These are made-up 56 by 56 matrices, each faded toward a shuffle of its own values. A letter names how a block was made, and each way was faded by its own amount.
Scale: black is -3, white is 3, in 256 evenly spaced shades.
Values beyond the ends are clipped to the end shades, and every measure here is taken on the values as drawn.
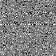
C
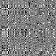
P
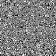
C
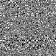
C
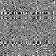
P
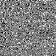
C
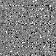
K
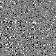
K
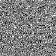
C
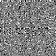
C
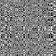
P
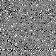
K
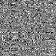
C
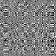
P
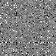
K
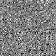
C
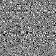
C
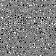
K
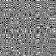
P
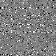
K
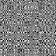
P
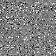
K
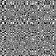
P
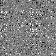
K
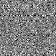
C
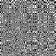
P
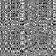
P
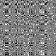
P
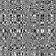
P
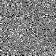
C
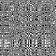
P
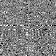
C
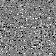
K
